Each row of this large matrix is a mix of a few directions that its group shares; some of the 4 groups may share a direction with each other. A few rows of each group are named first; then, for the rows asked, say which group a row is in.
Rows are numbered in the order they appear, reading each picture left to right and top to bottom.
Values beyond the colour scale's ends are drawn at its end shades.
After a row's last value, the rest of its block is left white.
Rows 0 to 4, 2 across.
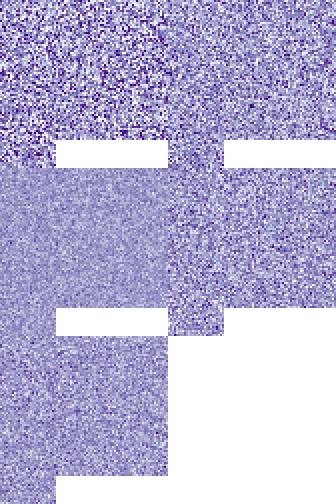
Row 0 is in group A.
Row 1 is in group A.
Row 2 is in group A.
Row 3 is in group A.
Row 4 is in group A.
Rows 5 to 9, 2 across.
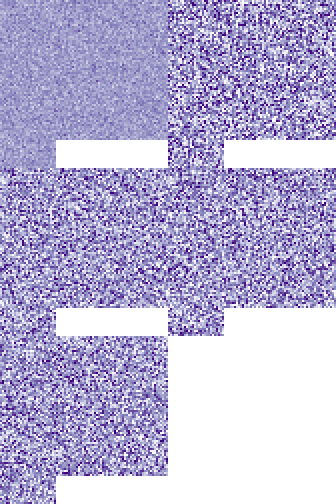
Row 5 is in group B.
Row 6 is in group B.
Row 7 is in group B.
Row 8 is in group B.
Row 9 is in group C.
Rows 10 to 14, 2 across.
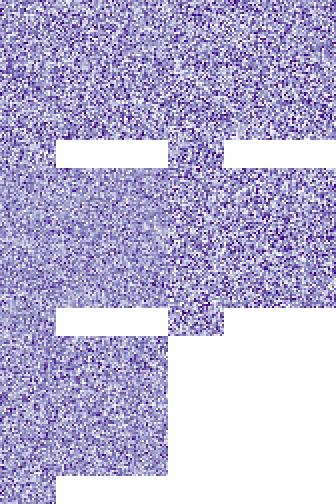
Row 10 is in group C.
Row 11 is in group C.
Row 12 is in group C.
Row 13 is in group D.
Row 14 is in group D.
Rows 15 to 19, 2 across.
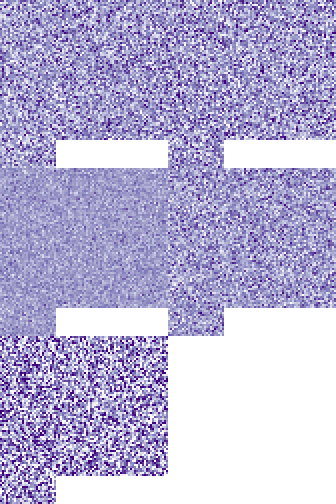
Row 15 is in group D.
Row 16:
B
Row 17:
B
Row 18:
A
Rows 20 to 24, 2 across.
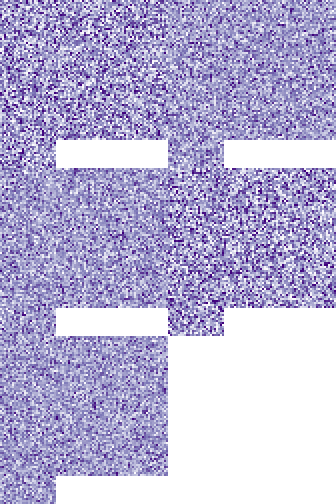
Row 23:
B
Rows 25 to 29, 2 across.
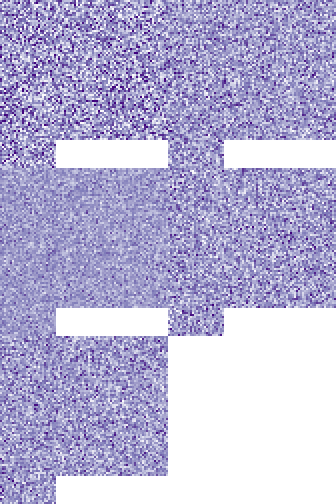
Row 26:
B
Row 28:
B
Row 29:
B
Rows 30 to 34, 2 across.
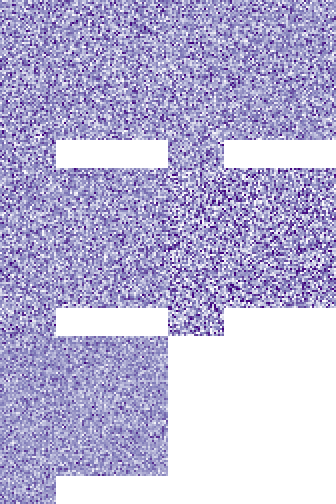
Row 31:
B
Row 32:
B
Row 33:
D
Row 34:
C
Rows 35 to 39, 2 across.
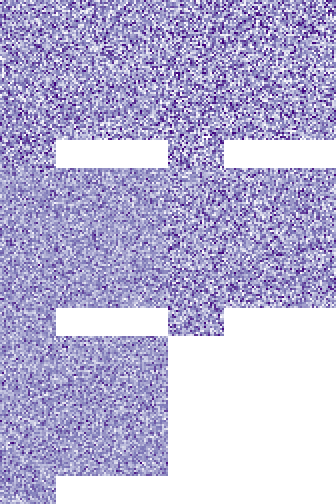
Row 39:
C
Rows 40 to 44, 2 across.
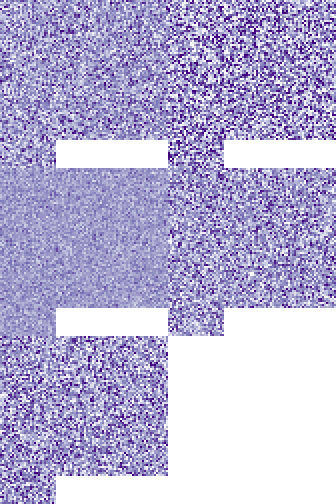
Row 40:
D
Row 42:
B
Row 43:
A
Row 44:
D
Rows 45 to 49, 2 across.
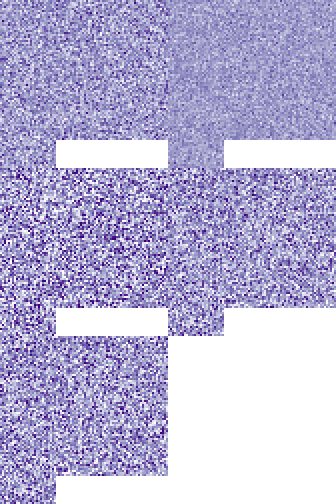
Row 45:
D
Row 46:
C
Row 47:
C
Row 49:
C
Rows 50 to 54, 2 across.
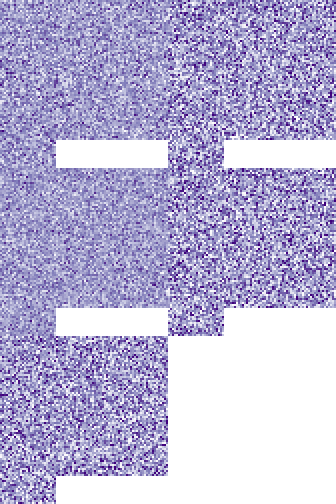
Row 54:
D
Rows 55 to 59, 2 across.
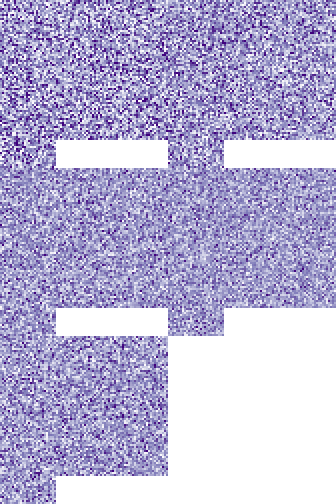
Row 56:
C
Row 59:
B
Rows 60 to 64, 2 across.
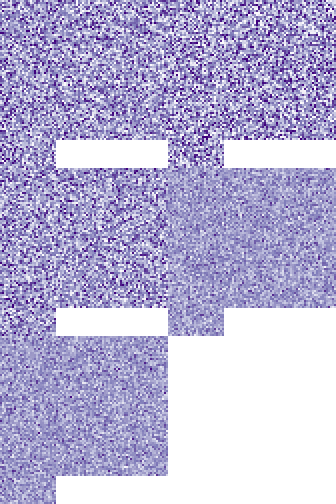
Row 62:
A
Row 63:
A
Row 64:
B
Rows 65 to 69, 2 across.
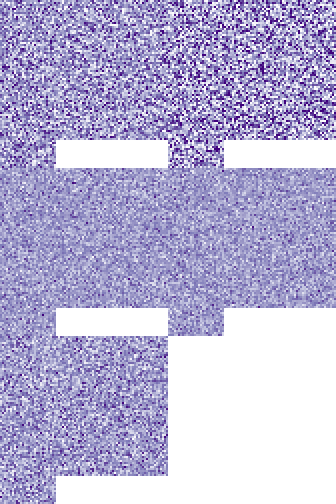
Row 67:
C
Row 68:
B
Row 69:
C
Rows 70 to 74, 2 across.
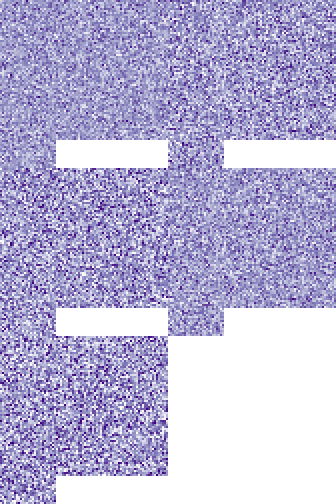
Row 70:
A
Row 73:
B
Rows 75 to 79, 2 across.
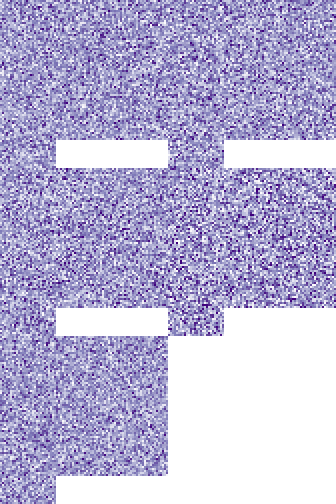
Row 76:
A
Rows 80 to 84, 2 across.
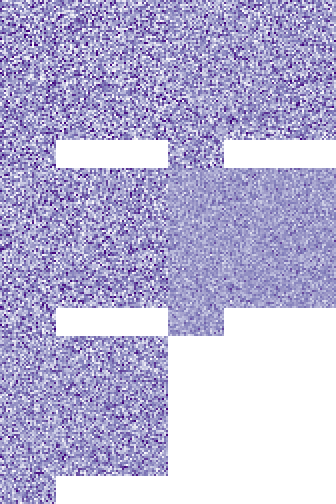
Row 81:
D
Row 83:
D
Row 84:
D
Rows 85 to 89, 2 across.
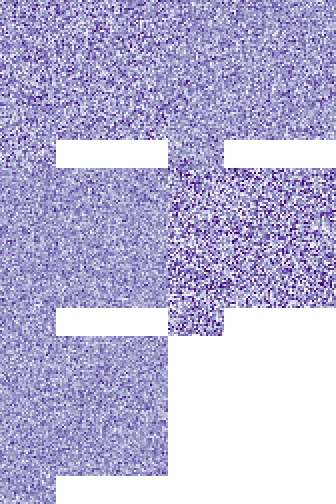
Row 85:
A
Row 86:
C
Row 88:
C
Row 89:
C
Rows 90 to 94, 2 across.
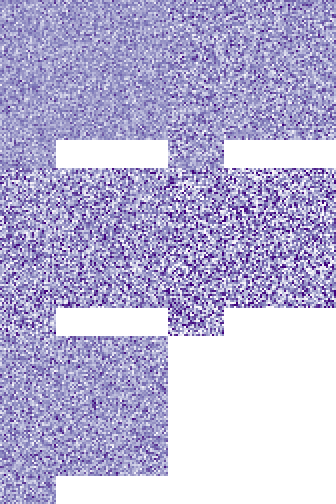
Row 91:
A
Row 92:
C
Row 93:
B
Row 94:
B
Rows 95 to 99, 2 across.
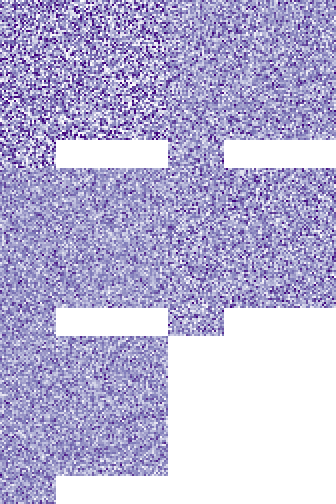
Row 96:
D
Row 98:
D
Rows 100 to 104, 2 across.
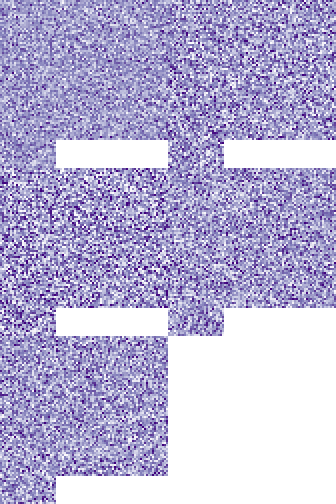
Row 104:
D
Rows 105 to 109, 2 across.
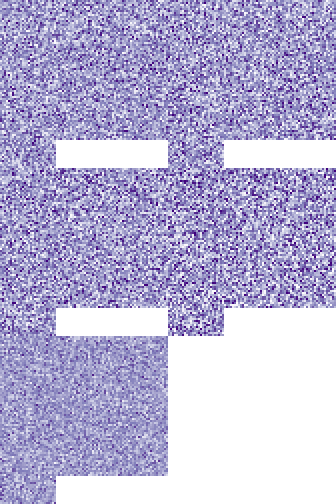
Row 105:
C
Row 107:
B
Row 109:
B
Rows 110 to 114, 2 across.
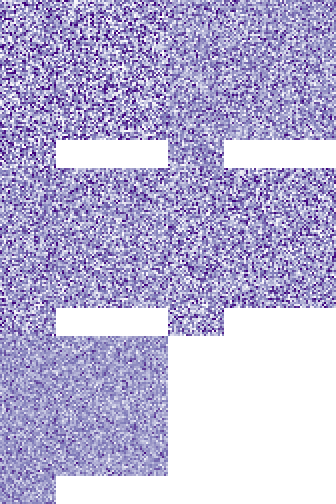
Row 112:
B
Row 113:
D
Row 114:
D
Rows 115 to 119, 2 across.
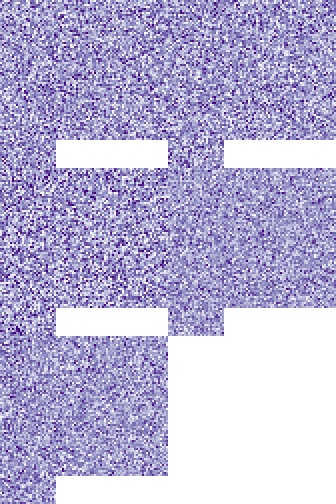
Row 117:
B
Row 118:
B
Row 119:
D
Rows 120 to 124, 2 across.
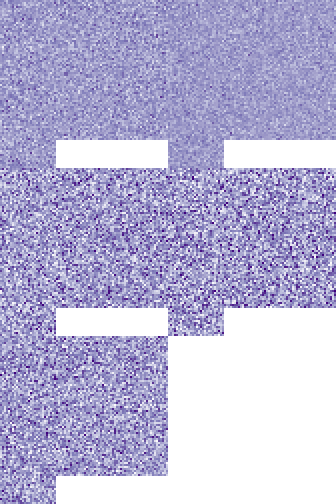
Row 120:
C
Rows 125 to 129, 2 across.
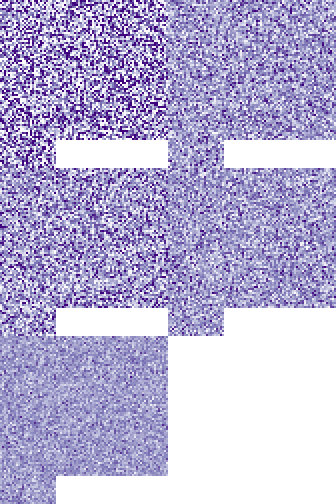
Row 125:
D
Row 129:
C
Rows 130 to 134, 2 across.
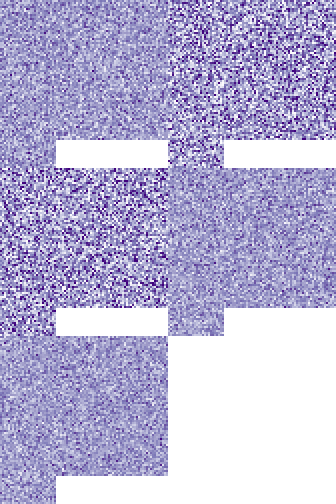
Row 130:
C
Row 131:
A
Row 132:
C
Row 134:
D
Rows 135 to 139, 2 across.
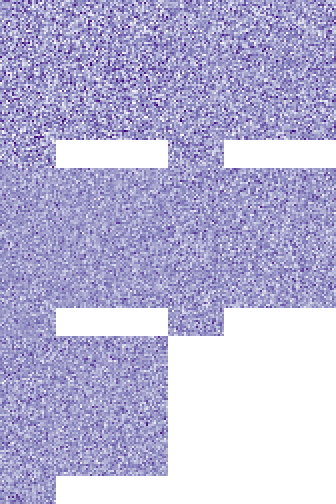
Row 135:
A
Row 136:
B
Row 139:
B
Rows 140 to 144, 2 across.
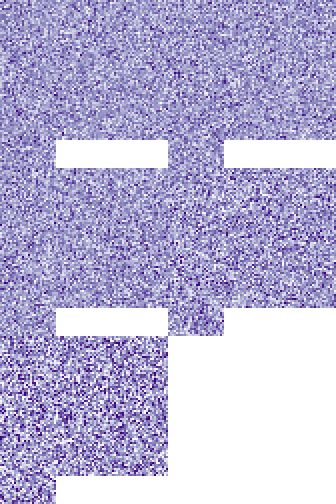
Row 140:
D
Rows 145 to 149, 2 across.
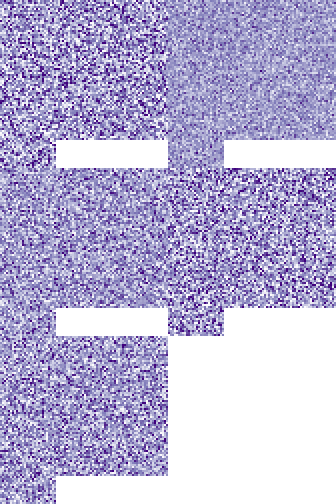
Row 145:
B
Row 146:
C
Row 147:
B
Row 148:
C
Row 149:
B
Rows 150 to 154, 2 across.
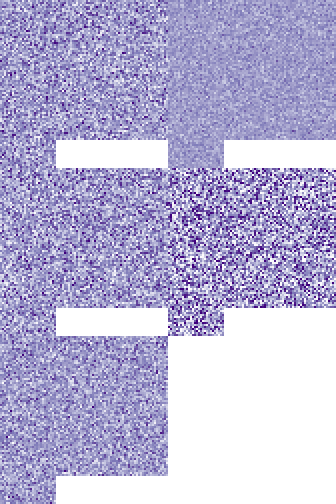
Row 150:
C
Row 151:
B
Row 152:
A
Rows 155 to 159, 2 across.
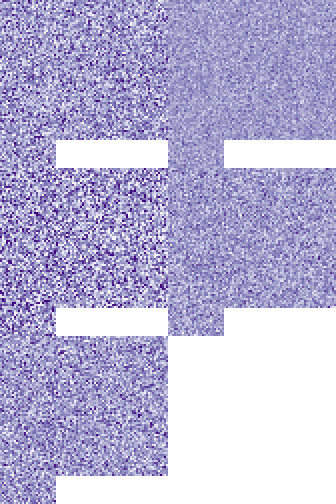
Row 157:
D
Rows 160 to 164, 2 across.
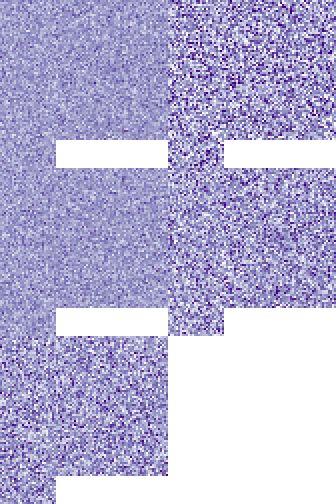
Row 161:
B
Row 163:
D
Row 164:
A
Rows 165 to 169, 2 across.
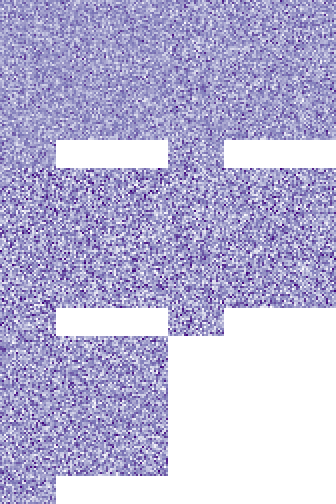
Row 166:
C
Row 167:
A
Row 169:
B
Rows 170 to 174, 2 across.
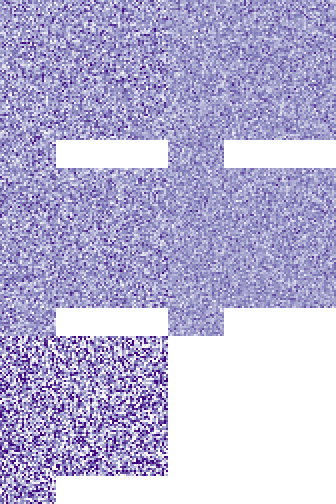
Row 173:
A
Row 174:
A
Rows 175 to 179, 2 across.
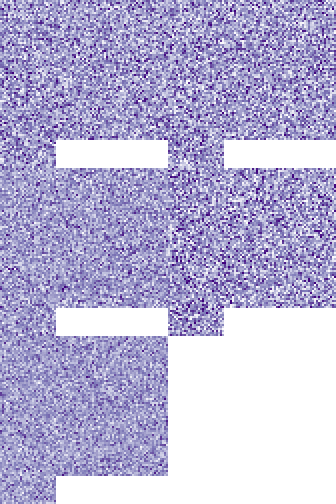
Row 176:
C
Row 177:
D
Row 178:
D
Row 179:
D
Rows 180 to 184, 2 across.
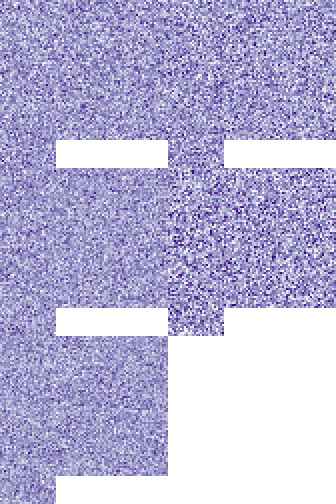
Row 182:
B
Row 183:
B
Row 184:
C
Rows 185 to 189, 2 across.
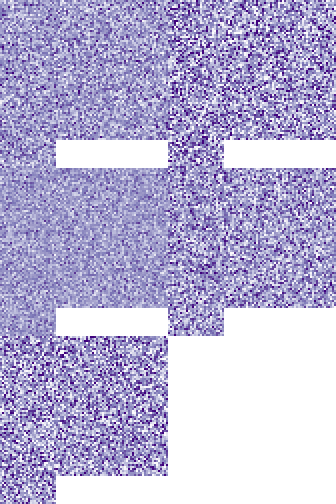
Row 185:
B
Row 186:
D
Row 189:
A
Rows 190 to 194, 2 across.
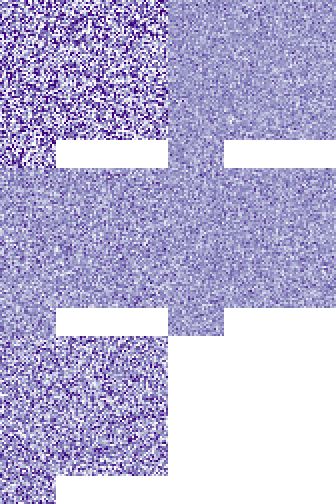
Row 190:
C
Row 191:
D
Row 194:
D
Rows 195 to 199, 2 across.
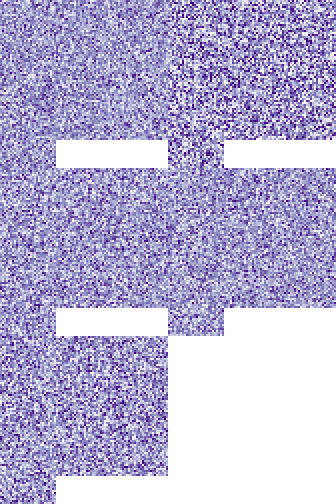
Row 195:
A
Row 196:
B
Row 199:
C
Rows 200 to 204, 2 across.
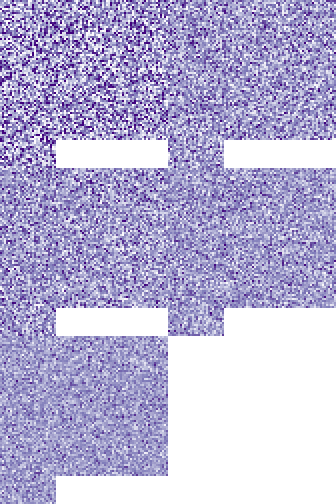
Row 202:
D
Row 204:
C
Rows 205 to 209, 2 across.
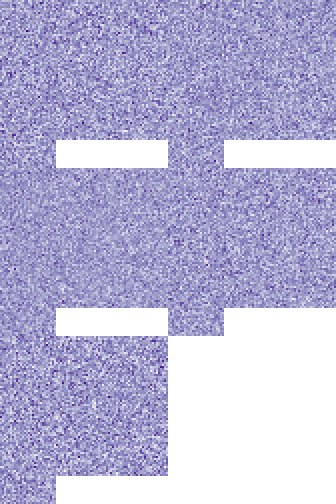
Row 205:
B
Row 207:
D
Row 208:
B
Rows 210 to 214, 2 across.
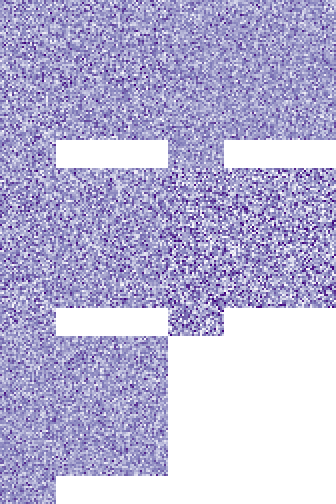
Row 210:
B
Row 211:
C
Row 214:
A
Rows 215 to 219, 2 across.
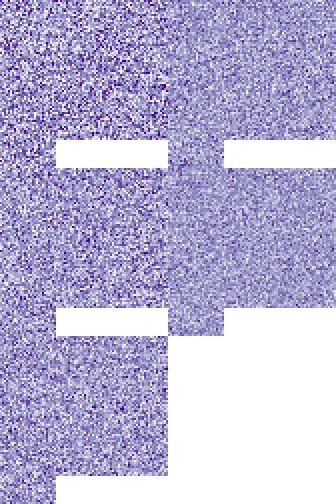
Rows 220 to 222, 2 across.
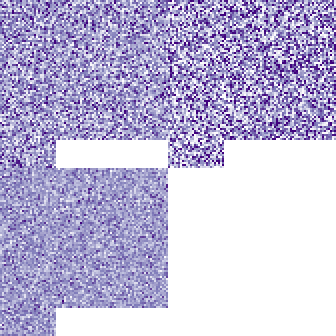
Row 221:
D
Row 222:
D
